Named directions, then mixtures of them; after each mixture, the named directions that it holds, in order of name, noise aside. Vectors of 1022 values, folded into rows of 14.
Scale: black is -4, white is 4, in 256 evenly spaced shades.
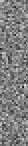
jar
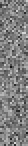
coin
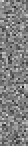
jar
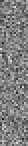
jar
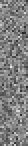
coin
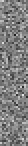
jar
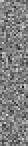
jar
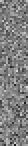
coin, jar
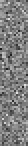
coin, jar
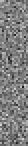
jar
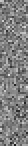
coin, jar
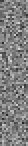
jar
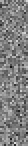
coin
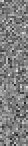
coin, jar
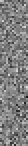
coin, jar
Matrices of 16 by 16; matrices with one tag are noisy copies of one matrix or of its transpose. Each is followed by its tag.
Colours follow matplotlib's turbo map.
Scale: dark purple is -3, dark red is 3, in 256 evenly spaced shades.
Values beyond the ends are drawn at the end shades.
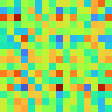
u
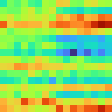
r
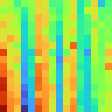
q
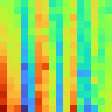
q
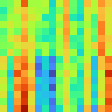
r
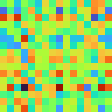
u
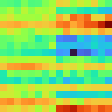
r
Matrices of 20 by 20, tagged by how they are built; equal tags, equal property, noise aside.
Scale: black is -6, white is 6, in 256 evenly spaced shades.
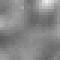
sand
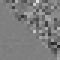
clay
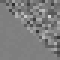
clay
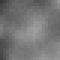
sand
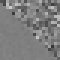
clay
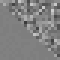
clay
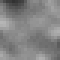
sand
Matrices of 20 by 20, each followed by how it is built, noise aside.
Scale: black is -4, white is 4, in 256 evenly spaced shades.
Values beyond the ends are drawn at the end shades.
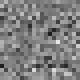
noise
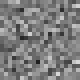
noise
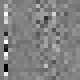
uneven columns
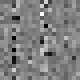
uneven columns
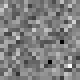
noise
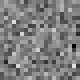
noise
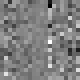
uneven columns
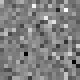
noise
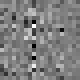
uneven columns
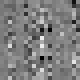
uneven columns
